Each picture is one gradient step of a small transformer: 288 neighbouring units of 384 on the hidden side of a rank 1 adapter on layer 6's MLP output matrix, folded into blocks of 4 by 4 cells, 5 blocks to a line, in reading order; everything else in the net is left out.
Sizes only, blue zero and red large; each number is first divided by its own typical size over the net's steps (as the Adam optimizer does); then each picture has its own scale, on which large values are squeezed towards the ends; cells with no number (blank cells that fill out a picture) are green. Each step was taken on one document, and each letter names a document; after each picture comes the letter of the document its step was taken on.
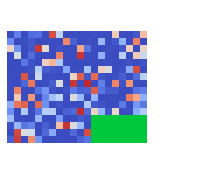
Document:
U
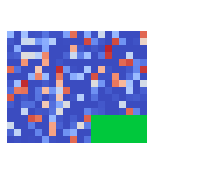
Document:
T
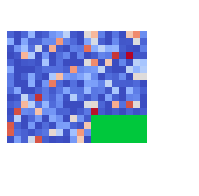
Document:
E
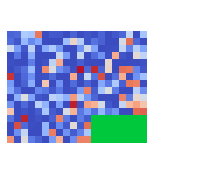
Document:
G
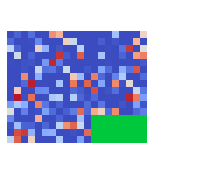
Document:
U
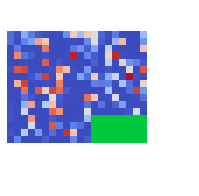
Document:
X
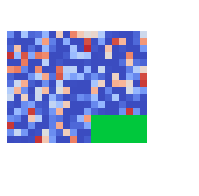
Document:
T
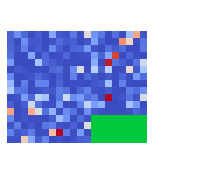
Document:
E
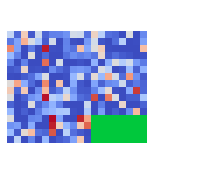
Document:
X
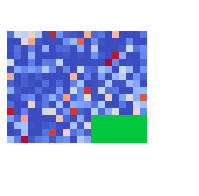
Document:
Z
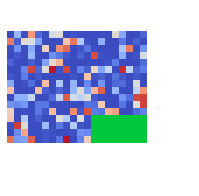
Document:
G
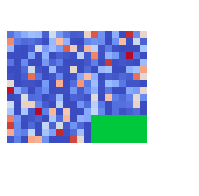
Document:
E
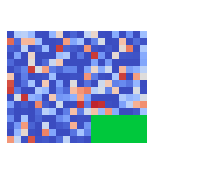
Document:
G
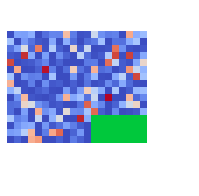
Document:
E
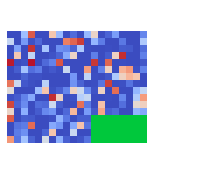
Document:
Z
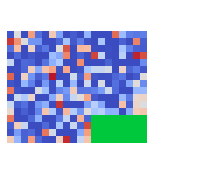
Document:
U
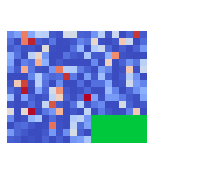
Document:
X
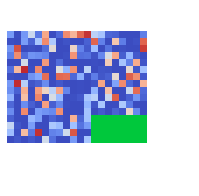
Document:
T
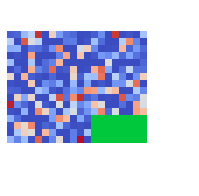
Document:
Z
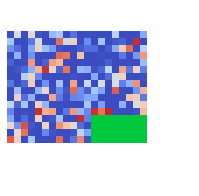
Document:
U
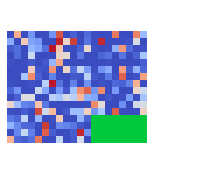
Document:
U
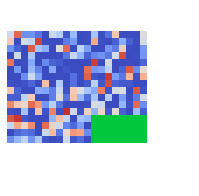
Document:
Z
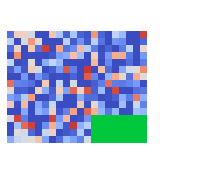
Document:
Z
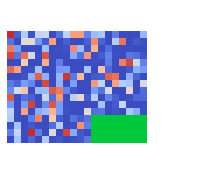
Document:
T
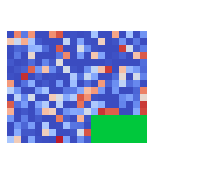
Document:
G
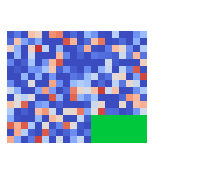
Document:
U
